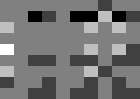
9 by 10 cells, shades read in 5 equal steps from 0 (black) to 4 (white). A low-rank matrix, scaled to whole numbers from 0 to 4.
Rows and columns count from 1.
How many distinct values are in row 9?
2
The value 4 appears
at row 5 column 1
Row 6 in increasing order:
1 1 1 1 1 1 2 2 2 2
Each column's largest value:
4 2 2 2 2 2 3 3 3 2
